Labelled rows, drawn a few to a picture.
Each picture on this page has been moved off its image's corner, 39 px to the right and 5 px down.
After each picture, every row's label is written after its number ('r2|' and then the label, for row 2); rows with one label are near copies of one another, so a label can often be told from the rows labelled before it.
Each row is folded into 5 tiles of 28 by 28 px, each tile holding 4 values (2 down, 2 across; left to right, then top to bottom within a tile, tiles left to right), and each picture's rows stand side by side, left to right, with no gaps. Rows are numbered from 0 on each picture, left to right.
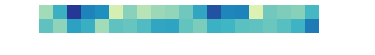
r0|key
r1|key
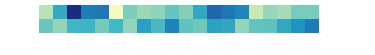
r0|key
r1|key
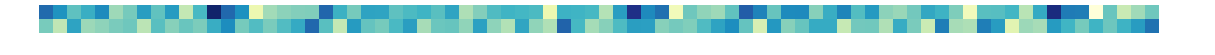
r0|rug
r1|key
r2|rug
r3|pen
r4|key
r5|rug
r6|pen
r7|key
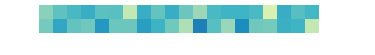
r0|pen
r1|pen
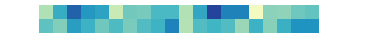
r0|key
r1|key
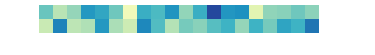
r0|pen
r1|key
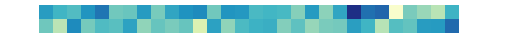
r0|rug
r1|rug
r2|key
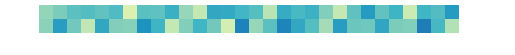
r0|pen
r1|pen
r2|pen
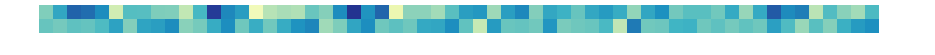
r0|key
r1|key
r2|key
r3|rug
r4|rug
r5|key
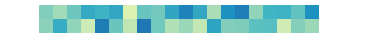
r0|pen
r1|rug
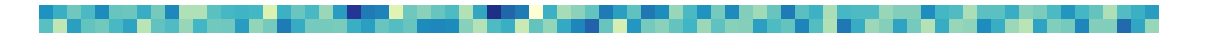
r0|rug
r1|pen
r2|key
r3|key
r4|rug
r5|pen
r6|pen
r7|pen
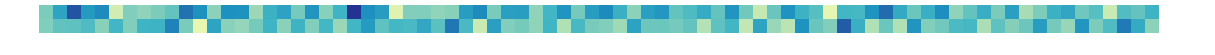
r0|key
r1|rug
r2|key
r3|rug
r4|rug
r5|pen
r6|rug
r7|pen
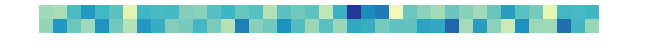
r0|pen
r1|pen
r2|key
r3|pen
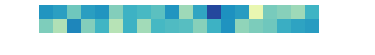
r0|rug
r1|key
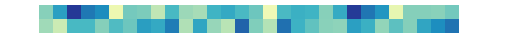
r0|key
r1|pen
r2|key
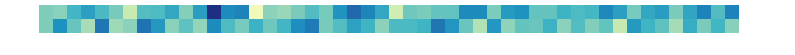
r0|pen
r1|key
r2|key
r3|rug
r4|rug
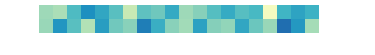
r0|pen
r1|pen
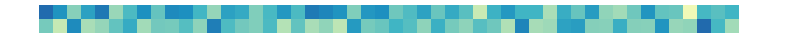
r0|rug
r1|rug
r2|rug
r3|pen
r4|pen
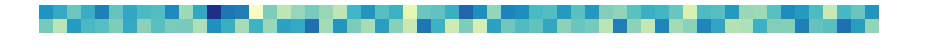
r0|rug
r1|key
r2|pen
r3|rug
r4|pen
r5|pen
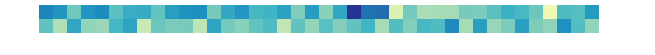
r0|rug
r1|rug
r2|key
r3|pen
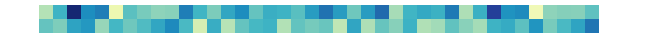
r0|key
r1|rug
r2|rug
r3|key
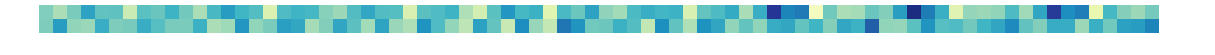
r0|pen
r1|pen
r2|pen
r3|pen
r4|pen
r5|key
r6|key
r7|key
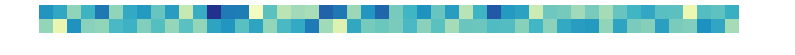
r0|rug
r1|key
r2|rug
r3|key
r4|pen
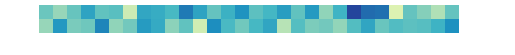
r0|pen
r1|rug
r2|key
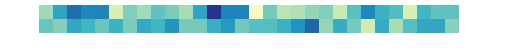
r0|key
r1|key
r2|pen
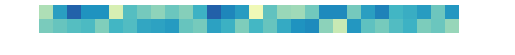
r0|key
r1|key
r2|rug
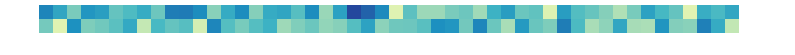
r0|rug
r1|rug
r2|key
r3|pen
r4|pen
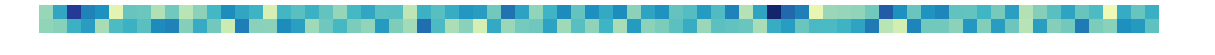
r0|key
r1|pen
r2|pen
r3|rug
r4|rug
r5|key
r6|rug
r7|pen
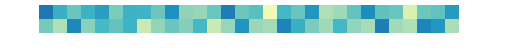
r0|rug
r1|pen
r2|pen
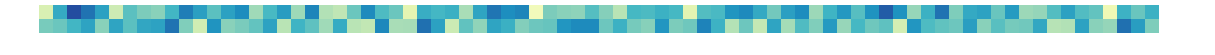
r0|key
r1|rug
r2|pen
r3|key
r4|pen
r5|rug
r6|rug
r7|pen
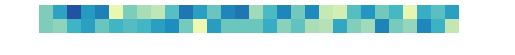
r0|key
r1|rug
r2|pen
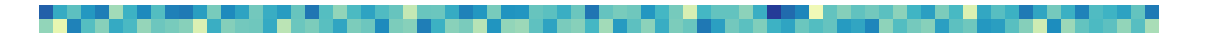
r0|rug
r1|rug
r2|pen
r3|rug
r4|pen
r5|key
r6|pen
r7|rug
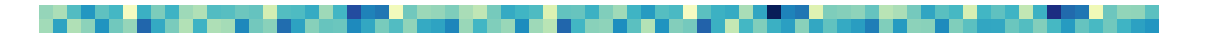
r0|pen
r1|pen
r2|key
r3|pen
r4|pen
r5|key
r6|pen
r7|key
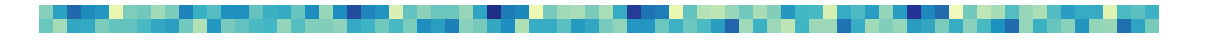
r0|key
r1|rug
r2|key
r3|key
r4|key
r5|pen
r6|key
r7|pen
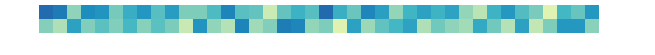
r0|rug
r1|pen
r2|rug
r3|pen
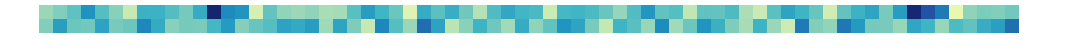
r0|pen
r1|key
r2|pen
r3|pen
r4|pen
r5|pen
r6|key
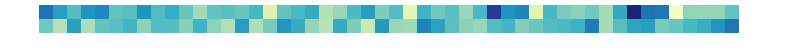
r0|rug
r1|pen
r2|pen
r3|key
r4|key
